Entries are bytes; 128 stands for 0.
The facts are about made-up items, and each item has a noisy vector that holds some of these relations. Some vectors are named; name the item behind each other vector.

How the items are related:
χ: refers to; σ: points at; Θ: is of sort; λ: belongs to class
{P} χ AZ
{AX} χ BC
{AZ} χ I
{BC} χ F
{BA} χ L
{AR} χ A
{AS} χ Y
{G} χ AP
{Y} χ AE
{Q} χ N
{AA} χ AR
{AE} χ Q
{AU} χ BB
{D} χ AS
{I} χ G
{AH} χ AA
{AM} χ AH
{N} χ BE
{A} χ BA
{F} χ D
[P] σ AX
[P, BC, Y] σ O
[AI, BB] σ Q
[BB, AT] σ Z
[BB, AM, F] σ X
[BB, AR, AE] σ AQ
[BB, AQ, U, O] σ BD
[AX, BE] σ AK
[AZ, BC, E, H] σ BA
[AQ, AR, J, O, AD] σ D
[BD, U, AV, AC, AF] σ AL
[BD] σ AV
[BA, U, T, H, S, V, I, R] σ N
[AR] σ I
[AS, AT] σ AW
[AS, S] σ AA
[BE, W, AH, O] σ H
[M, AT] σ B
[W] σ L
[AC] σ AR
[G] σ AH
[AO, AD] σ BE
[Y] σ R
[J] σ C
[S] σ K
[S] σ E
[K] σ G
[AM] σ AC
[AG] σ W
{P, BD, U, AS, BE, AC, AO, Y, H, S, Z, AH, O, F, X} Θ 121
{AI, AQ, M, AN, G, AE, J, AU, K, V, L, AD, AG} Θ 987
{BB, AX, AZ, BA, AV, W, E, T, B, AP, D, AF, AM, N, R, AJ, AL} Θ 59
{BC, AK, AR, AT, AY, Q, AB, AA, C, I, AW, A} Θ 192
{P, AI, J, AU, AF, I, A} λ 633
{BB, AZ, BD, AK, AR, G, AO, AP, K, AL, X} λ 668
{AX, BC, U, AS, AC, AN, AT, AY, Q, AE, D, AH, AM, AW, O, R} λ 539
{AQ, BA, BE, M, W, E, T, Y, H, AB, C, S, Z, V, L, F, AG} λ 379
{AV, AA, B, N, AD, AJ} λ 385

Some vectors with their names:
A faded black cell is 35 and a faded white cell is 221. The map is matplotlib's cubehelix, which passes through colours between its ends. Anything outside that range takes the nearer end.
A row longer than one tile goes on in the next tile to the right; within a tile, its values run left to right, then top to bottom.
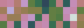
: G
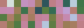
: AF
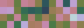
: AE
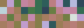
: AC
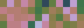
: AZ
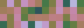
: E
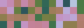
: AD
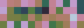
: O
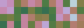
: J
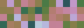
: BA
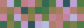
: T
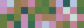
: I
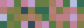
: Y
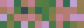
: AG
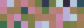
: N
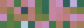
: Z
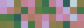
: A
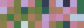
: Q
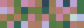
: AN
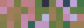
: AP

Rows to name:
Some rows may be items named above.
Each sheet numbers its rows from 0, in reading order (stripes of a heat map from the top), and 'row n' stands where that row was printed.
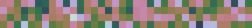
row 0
AS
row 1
Z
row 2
T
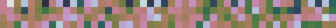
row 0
AV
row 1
N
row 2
AZ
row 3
D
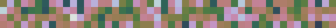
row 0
AC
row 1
P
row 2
AI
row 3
L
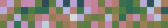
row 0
R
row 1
AR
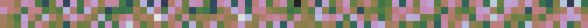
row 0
AK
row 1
R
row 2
U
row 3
BB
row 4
V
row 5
AU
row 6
AA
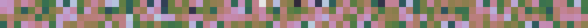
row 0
AD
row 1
AX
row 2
BE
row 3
AV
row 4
X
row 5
H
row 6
F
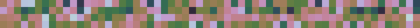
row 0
AX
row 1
BC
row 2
BE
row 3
W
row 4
O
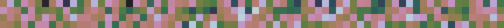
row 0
AL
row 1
BD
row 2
AH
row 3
AM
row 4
AM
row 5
S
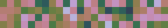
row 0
AO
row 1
AQ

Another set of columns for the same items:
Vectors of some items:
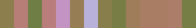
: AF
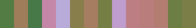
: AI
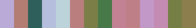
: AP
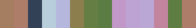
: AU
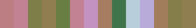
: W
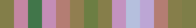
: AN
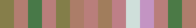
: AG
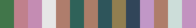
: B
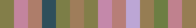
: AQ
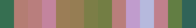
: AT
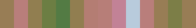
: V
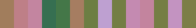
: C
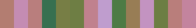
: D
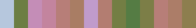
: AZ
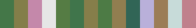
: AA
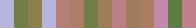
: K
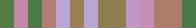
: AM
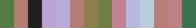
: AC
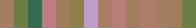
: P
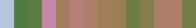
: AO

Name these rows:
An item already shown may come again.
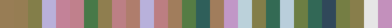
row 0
A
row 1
AV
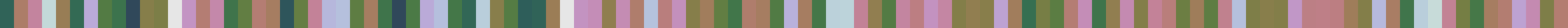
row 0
AV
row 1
Z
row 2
AD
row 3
BB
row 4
AP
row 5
D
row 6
AI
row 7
AP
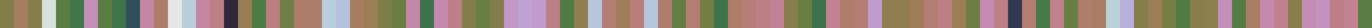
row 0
N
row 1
H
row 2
AN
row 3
AL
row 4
P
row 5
H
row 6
BC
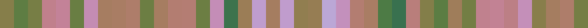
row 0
J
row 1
AM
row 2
AE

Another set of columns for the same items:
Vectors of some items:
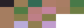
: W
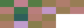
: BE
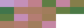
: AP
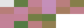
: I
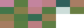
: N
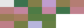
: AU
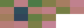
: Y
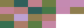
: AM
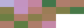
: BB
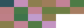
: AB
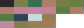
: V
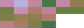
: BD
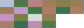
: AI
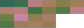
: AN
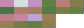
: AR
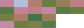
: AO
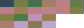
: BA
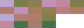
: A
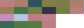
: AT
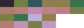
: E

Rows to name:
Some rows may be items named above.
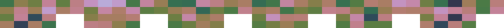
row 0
AH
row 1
BD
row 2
AN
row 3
AN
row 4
O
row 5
AS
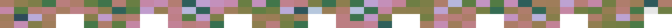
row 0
F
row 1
AM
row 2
J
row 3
AA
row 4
J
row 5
AL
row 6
AF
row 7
AV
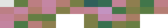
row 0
I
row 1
AE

